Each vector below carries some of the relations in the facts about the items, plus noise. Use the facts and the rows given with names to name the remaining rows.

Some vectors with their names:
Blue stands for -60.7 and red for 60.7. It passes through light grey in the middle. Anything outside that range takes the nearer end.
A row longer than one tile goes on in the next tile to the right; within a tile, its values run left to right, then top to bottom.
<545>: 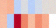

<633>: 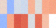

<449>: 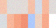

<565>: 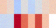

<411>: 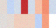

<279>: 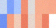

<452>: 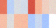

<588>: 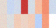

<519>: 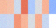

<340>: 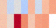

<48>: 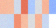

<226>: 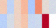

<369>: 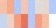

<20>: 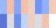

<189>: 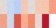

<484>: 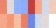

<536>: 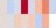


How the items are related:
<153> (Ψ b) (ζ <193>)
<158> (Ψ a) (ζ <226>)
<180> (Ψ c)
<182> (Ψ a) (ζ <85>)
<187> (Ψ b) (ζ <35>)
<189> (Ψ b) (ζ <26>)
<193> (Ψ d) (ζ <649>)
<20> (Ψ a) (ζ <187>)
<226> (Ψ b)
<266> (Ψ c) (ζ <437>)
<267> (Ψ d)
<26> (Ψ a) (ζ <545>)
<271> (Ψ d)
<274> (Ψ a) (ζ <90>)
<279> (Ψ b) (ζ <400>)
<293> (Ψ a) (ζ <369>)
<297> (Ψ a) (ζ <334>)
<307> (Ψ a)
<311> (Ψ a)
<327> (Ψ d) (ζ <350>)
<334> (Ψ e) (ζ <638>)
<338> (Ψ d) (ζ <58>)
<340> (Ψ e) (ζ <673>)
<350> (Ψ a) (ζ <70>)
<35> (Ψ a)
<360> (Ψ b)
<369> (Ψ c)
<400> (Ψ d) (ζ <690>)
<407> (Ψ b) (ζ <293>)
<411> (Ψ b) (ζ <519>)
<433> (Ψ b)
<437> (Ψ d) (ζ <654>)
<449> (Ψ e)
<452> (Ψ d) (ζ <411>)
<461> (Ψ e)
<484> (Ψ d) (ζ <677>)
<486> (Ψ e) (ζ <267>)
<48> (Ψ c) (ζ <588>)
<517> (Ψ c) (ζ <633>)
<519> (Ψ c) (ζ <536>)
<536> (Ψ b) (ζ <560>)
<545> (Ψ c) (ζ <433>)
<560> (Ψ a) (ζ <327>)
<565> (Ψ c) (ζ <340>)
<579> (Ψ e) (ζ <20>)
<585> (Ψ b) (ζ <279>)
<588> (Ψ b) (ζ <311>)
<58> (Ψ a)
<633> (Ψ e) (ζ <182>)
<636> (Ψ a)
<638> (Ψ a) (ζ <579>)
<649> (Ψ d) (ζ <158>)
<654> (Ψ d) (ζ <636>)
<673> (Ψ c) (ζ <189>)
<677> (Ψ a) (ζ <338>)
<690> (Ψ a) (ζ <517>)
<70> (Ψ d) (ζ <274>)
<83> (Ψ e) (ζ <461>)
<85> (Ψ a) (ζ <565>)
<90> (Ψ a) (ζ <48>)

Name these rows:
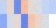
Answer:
<311>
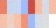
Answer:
<271>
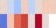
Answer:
<517>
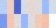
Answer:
<293>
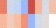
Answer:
<267>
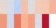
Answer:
<433>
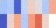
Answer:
<182>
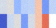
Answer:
<158>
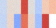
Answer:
<187>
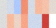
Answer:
<407>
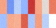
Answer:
<400>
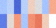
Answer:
<85>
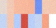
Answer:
<579>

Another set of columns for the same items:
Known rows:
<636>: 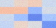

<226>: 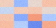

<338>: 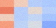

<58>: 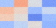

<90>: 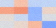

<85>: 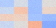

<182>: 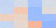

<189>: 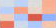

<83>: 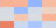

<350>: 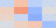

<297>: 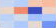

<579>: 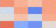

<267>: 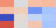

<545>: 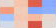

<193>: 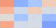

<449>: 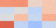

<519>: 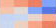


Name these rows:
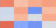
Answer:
<334>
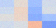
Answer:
<690>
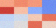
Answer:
<48>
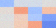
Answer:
<26>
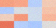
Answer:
<633>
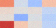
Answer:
<452>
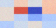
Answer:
<35>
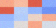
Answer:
<266>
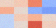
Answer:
<673>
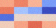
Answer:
<369>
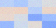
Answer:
<158>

